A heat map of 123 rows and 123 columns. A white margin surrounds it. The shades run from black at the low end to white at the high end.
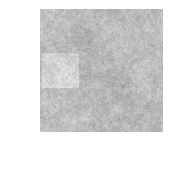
No single row or column stands out from its neighbours. In the middle left lies a patch that is higher than the rest. The ninth with the highest average is the middle left. The texture is blotchy.
